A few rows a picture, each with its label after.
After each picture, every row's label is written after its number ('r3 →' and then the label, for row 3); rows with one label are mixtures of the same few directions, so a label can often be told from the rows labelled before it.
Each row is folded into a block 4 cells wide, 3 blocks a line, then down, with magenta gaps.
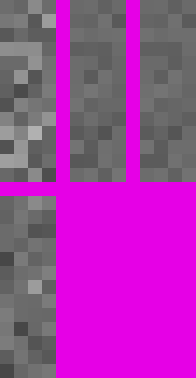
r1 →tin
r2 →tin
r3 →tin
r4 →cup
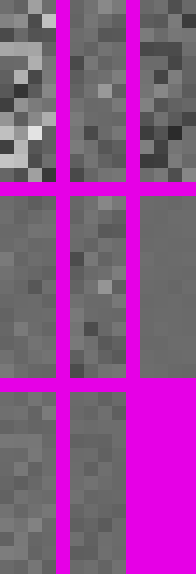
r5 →tin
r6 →cup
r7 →tin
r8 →cup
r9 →cup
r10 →cup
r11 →tin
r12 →tin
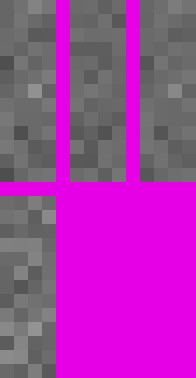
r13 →cup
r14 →tin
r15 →cup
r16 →tin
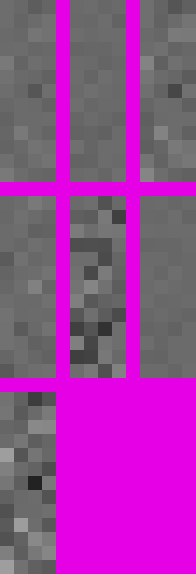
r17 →cup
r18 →tin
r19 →cup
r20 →cup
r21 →tin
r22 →tin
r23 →cup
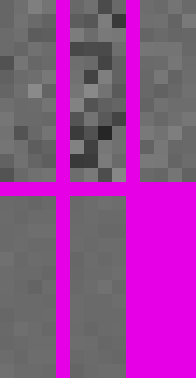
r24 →cup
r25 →tin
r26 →tin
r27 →cup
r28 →cup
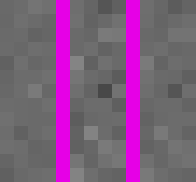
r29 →cup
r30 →cup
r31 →cup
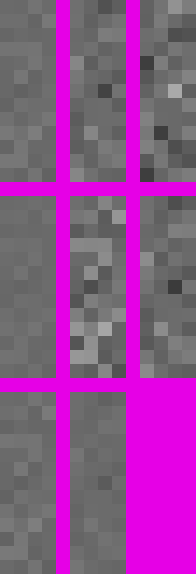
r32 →tin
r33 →cup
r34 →cup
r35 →tin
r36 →tin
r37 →cup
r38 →tin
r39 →cup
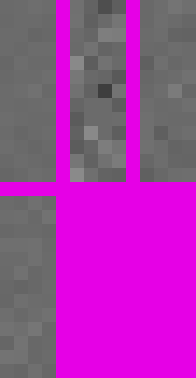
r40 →cup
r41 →cup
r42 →cup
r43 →tin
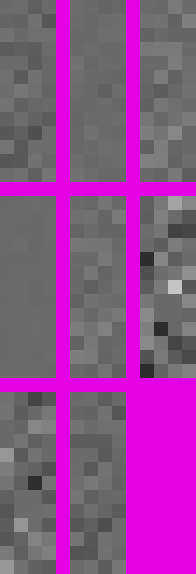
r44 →tin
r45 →cup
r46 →tin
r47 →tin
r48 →tin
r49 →cup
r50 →cup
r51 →tin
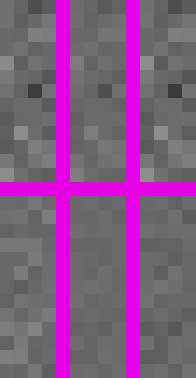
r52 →cup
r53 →cup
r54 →cup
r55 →tin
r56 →tin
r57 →tin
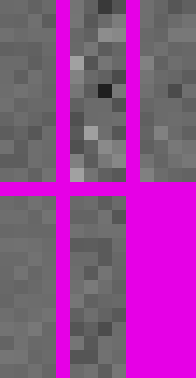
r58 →tin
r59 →cup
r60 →cup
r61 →tin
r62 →tin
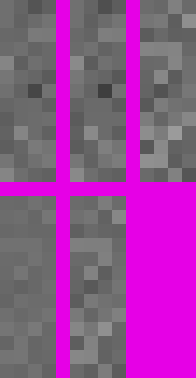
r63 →cup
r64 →cup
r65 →tin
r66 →tin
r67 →tin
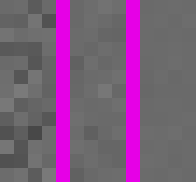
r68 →tin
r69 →cup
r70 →tin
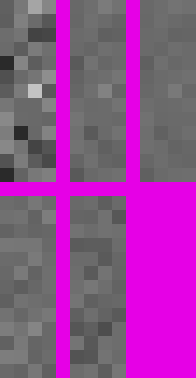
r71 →cup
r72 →cup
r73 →cup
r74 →tin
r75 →tin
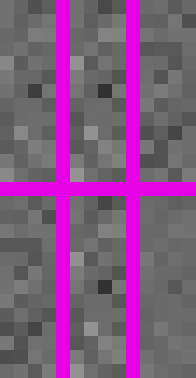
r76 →cup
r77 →cup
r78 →tin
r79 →tin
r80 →cup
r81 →cup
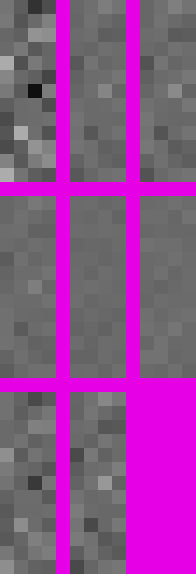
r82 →cup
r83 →cup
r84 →cup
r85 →cup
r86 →tin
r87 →tin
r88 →cup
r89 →cup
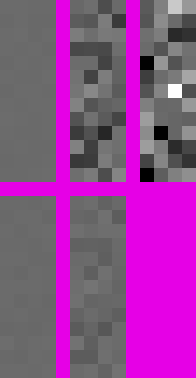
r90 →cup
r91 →tin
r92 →cup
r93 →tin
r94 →tin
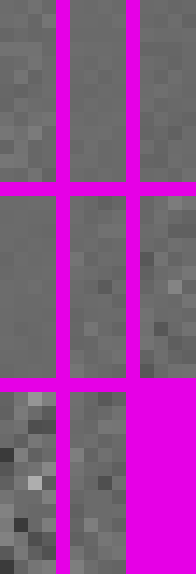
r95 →tin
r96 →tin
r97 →tin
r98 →cup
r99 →cup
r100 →cup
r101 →cup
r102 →cup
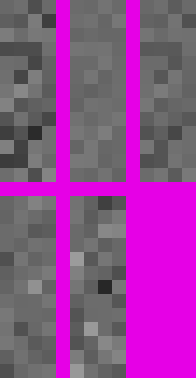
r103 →tin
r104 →tin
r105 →tin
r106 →cup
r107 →cup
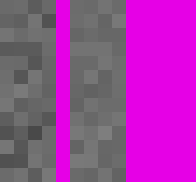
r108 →tin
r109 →tin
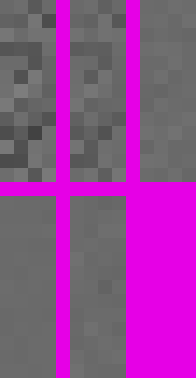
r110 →tin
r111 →tin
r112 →tin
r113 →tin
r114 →cup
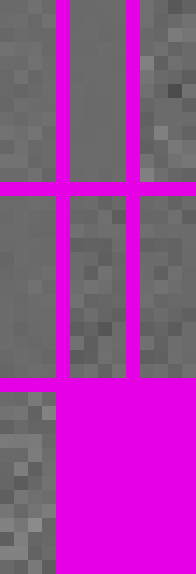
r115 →tin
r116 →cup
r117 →cup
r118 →cup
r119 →tin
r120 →tin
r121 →tin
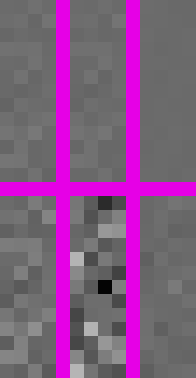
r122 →tin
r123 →tin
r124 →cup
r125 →tin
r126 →cup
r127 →cup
